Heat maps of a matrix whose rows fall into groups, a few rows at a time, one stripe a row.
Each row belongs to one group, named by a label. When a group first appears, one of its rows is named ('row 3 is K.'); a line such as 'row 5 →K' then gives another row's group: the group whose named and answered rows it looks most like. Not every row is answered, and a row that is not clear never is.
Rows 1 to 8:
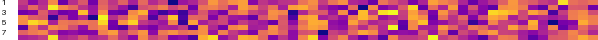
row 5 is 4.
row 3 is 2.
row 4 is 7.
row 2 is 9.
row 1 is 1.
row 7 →7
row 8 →1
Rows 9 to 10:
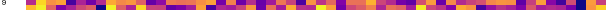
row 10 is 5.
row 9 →7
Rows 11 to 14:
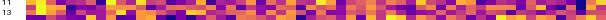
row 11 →5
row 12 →7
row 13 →5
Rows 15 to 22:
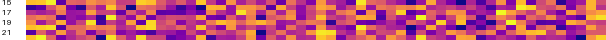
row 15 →4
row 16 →2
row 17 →1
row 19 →1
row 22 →5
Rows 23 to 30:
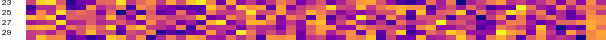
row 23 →7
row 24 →2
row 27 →1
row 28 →4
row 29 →1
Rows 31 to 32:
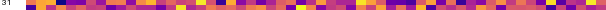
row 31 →7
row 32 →9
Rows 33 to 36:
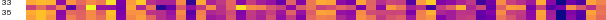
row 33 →4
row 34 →1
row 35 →4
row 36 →4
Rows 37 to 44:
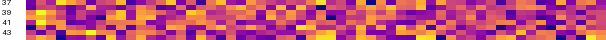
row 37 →9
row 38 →2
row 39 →5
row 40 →5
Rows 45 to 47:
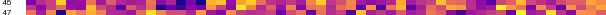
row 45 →1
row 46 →1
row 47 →4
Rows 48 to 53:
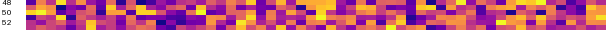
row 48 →9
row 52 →1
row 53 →2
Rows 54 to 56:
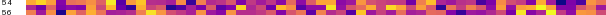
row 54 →4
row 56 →4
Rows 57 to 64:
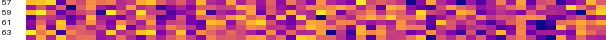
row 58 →1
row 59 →5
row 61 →1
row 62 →9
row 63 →4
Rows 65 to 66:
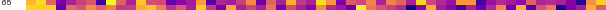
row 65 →5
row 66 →4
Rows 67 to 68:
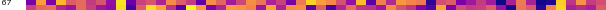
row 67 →9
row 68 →5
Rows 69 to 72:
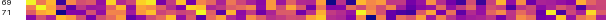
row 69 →4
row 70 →5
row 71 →7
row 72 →9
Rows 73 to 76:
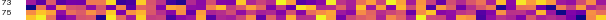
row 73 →2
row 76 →5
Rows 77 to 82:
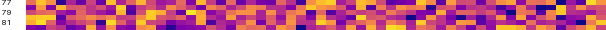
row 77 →7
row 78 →9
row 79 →5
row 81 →5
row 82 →2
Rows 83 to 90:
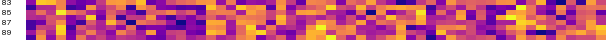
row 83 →7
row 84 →2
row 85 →9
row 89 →1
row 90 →9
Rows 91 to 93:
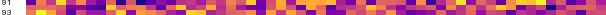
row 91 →9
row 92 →7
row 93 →5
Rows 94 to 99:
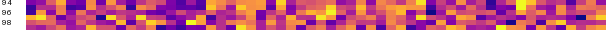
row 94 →2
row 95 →2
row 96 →9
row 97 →5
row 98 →5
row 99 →1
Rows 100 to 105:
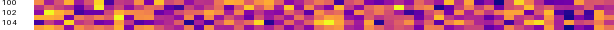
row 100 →1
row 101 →2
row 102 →7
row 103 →4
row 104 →9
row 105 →4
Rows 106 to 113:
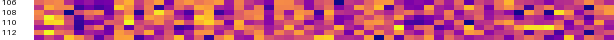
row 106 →7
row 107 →7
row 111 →2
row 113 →9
